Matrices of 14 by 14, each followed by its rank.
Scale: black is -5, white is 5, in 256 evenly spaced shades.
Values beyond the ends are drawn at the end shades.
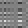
one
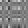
one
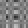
one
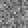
full rank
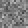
full rank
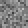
full rank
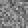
full rank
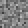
full rank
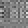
two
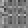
two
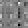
two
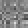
two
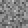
full rank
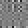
two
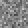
full rank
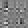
two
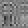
two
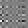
one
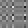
one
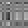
one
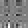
two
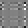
one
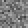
full rank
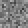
full rank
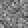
full rank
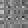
two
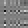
one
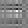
one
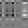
one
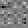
two
